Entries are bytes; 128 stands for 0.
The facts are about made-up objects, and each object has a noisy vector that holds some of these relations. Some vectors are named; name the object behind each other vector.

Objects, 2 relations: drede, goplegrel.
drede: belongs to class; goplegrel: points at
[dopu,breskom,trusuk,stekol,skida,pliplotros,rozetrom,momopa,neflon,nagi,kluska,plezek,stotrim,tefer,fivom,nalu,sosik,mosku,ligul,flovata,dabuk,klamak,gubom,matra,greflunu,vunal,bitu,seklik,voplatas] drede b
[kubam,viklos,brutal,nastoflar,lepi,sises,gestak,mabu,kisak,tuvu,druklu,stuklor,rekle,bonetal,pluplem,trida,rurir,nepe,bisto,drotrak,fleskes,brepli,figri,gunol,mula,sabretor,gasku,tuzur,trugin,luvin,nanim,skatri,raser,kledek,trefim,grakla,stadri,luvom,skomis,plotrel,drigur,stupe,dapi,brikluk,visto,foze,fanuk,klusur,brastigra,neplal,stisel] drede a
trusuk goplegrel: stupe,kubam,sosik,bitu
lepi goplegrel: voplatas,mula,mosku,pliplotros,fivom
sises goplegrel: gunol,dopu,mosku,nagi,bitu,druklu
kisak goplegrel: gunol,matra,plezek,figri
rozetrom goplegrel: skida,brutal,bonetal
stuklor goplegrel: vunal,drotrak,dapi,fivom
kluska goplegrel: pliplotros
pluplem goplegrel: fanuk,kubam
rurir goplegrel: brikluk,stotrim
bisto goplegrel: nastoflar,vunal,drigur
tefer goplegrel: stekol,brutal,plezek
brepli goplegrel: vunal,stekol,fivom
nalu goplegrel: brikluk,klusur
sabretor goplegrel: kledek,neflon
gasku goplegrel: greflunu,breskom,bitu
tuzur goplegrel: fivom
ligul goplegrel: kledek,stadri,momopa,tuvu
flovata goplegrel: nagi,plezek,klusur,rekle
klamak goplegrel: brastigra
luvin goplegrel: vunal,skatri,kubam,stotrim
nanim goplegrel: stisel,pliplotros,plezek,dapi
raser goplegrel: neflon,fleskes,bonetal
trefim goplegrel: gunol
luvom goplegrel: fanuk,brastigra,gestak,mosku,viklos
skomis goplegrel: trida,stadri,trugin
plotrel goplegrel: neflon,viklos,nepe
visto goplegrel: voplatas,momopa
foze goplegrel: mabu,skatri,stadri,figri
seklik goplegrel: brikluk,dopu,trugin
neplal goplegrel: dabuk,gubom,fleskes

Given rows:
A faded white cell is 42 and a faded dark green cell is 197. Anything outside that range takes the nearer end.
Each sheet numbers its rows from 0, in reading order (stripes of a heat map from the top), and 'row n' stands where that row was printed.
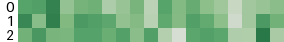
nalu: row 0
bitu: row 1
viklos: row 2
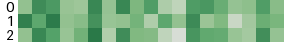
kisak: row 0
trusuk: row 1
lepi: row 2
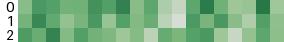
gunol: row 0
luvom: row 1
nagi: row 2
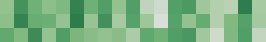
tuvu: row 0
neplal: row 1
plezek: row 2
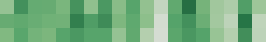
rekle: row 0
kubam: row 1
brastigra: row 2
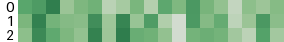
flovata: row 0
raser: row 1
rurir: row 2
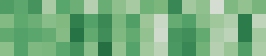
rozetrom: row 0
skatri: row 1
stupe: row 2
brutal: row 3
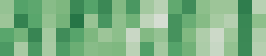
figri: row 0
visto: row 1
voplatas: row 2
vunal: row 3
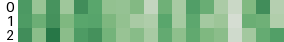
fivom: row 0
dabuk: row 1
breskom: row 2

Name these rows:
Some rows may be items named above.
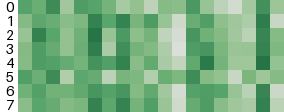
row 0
momopa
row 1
skatri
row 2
visto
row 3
tuzur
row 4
gunol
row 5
tefer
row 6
fanuk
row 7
skatri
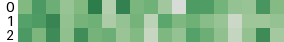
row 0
brepli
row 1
nalu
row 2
mosku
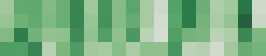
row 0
stisel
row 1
dapi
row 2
sabretor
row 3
ligul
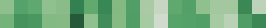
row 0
mabu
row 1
gasku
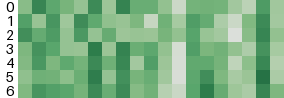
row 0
rurir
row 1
fivom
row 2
neflon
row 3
luvin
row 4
fleskes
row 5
drotrak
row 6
druklu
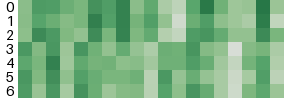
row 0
gunol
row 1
skatri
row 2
trefim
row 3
skida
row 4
matra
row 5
stotrim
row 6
stekol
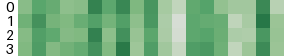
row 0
mabu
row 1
nepe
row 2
grakla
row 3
bonetal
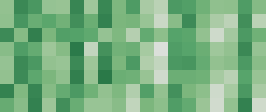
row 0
kisak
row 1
brikluk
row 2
bitu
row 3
stuklor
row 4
kisak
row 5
rurir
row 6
sosik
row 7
pliplotros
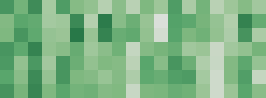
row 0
klamak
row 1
bisto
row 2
luvin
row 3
seklik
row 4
stekol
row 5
plezek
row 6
dopu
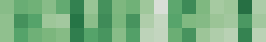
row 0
drotrak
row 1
foze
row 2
stadri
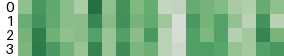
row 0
skomis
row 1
pluplem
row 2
plotrel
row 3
sises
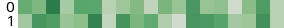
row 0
kluska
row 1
nanim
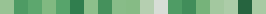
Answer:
mula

